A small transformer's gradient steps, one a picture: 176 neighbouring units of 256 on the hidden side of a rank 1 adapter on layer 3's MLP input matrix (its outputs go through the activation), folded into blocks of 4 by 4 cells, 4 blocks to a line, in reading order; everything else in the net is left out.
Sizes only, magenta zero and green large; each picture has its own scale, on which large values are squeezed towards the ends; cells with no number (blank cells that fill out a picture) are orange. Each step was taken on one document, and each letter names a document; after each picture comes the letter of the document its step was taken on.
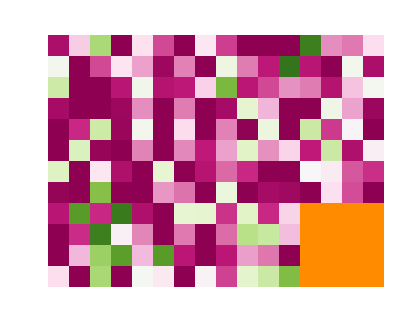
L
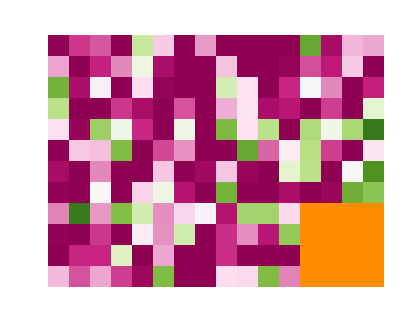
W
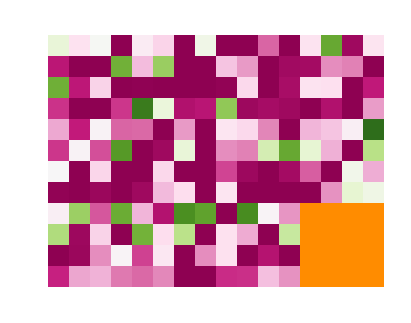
W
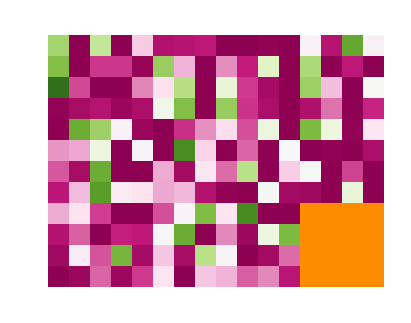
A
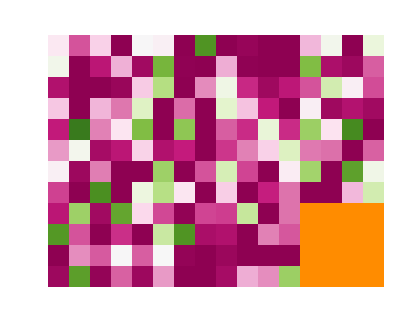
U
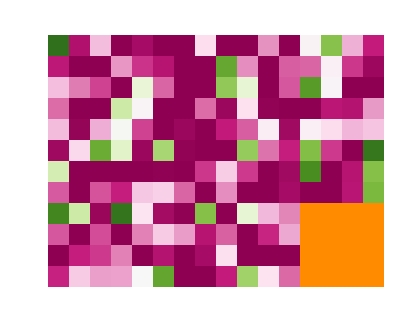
W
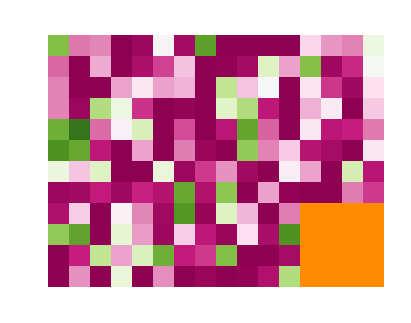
U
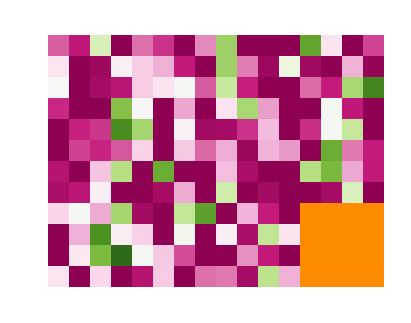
L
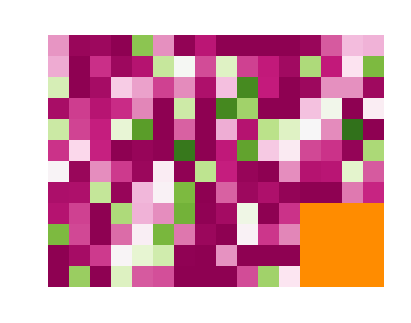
U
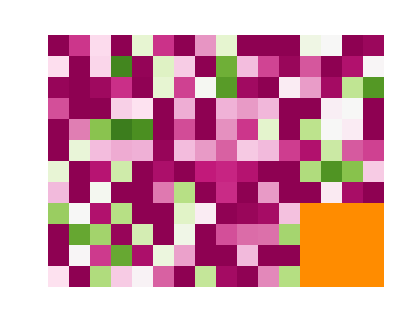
L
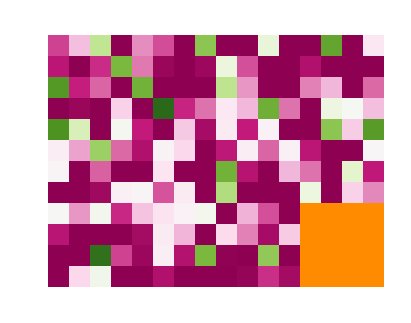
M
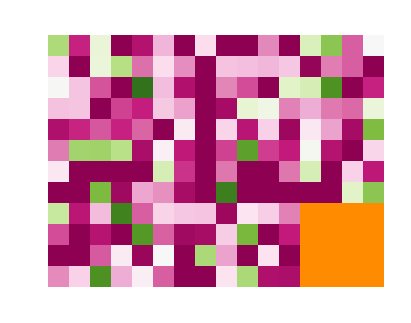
W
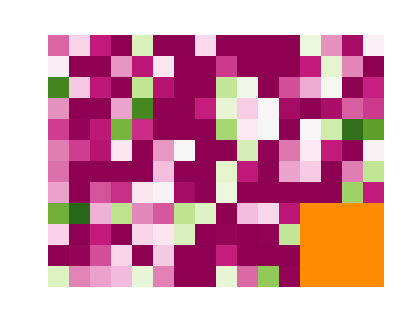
W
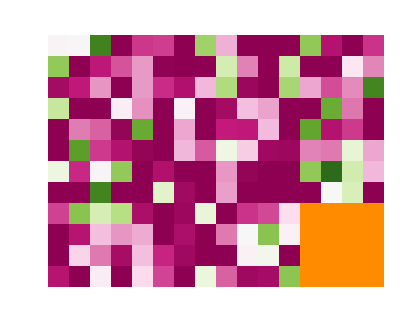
L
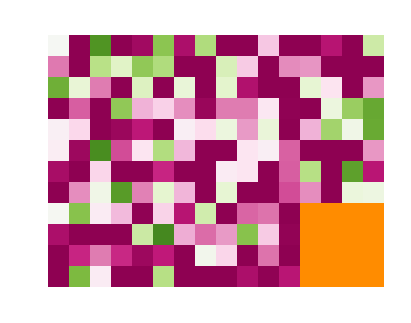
M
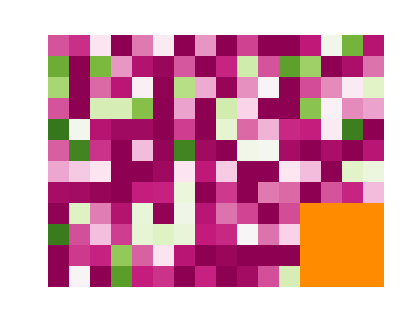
U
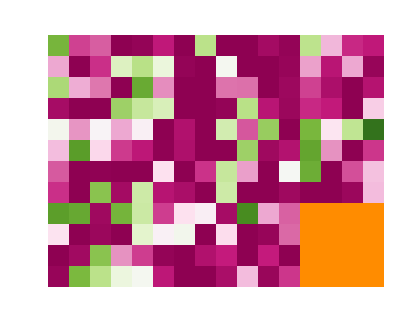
W
